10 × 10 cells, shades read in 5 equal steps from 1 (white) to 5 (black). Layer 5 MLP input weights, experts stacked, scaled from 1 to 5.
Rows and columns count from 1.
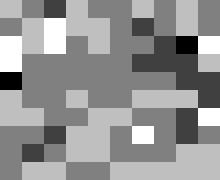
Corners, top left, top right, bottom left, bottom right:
2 3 3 2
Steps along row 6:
up same down up same down same same up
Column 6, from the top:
3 3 3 3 3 3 2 3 3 2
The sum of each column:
25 27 27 25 25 28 27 30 31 25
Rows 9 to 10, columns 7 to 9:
3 3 2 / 2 2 2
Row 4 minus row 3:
0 1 2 0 1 0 1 0 -1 1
